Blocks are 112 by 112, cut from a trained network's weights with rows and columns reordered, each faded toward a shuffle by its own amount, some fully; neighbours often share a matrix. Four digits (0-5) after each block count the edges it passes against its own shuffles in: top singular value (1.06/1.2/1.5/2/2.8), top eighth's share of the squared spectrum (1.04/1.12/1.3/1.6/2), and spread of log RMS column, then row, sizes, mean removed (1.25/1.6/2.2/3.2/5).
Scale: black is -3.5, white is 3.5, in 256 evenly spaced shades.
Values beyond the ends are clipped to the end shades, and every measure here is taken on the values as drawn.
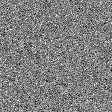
1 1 0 0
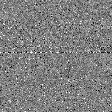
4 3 0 2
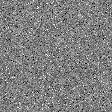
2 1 0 0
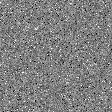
0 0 0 0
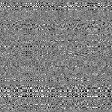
5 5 2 4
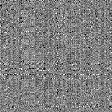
4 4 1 3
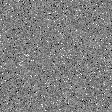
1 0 0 0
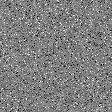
1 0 0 0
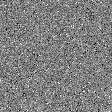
0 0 0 0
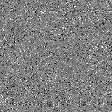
3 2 0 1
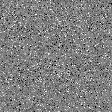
2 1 0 1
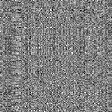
4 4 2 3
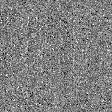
3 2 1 1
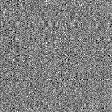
4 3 1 2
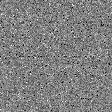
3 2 0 1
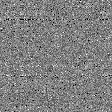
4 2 1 2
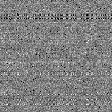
4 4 1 2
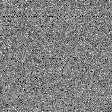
3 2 0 1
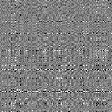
4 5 3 3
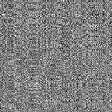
4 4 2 2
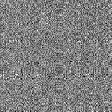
4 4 1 2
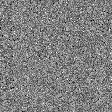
3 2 0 1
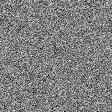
0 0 0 0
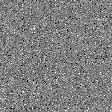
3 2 1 1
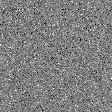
2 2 0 1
